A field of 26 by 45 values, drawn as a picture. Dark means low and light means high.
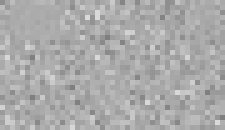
No regular stripes run through it. The top left is the calmest part. Overall the values sit about 70% of the way up the scale. The grain is fine, like static. An odd patch, calmer than its surroundings, sits in the top left. The halves do not mirror each other. No row or column stands out.
